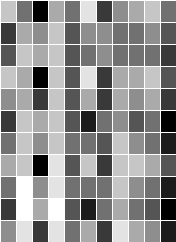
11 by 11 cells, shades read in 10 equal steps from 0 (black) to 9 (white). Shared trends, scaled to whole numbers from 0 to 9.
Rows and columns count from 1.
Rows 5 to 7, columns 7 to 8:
2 6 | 4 5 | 3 7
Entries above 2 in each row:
9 10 10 9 8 8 10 9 10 8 8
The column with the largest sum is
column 4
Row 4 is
7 6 0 7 3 8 2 6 6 7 3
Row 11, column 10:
5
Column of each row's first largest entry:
6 4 2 6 4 2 2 4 2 2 2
